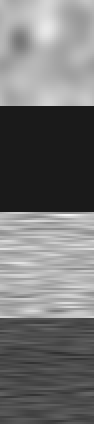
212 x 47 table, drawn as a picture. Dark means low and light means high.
It is made of 4 by 1 panels. Panel 1,1: high, smooth. Panel 2,1: very low, flat. Panel 3,1: high, streaked across. Panel 4,1: low, streaked across, faint in contrast.
